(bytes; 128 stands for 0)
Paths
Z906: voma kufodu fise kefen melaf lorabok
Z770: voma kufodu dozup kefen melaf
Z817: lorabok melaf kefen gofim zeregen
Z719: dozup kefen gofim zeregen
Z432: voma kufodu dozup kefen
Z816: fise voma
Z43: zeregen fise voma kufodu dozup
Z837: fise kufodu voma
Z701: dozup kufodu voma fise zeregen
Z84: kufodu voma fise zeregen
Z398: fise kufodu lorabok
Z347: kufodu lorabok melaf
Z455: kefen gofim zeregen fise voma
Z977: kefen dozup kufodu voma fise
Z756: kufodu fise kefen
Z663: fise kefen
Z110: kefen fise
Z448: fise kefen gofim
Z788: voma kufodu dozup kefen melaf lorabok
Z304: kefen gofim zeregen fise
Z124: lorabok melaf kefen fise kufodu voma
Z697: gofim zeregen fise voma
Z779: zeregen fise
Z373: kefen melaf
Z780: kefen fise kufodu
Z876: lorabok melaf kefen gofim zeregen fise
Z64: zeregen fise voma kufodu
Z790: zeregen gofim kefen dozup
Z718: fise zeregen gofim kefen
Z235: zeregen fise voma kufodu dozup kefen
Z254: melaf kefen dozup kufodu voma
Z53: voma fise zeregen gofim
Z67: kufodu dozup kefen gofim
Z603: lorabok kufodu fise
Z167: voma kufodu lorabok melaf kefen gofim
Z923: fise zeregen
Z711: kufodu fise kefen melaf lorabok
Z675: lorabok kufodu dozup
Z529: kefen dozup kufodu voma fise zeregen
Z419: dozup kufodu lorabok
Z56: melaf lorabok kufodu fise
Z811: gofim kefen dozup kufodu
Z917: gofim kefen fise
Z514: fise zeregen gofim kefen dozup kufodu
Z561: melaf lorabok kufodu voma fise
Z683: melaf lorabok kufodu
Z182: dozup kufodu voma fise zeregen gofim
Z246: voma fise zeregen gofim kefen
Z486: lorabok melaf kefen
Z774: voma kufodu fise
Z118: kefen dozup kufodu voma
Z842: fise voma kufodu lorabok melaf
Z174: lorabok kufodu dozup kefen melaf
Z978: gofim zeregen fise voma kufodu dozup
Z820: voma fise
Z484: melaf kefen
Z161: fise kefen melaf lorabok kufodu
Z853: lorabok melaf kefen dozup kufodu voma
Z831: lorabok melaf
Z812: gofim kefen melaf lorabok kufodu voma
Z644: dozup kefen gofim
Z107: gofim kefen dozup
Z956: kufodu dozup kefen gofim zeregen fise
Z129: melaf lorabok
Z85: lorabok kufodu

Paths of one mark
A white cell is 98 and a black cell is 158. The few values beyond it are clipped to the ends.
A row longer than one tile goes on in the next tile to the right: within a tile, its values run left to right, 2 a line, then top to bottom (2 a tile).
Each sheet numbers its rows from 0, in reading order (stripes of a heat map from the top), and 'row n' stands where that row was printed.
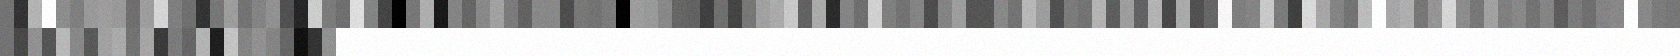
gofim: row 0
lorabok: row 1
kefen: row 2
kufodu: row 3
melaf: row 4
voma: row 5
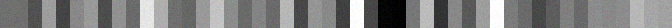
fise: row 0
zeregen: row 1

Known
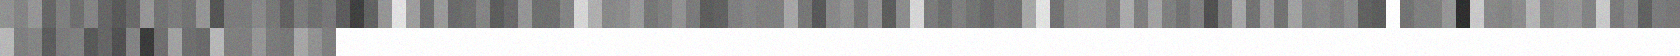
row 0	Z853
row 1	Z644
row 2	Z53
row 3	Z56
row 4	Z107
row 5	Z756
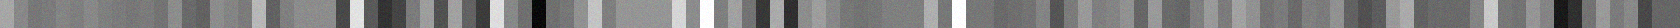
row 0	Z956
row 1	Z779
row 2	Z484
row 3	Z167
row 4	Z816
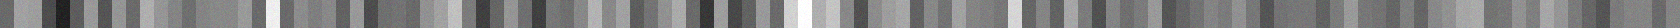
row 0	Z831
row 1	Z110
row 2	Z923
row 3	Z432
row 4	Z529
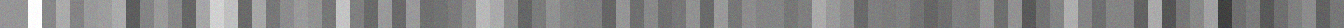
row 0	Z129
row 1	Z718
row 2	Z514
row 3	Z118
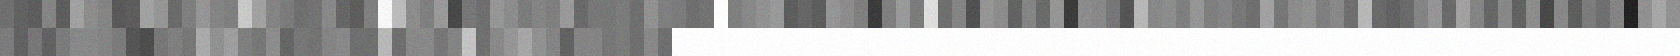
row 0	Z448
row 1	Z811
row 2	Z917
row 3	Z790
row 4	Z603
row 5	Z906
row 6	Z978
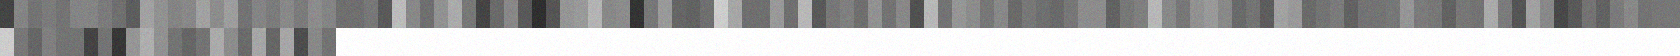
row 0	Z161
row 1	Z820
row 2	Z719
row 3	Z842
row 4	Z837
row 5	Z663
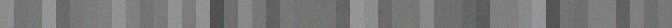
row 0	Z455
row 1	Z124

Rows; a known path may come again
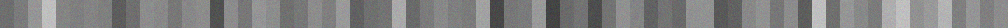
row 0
Z812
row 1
Z118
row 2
Z347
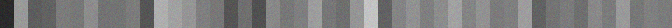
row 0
Z64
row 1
Z561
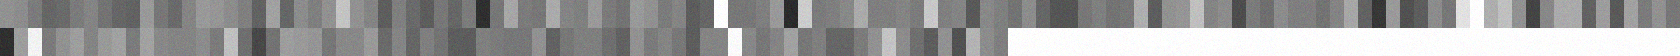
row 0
Z174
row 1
Z756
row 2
Z107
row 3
Z43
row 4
Z923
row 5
Z683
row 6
Z853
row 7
Z419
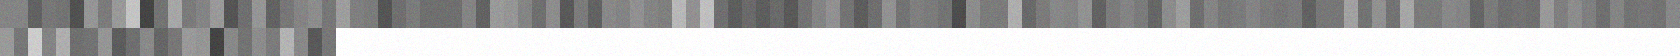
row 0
Z84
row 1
Z235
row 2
Z486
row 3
Z246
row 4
Z788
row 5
Z254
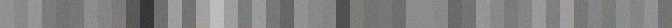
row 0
Z711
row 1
Z161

